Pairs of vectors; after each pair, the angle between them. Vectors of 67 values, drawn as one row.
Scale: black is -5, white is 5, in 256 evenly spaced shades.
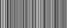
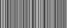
nearly parallel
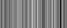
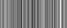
nearly opposite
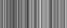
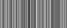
orthogonal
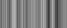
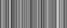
partly opposed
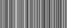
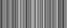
orthogonal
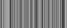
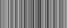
orthogonal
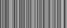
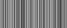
partly aligned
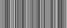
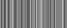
orthogonal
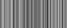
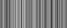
orthogonal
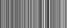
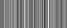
partly opposed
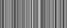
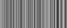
partly opposed
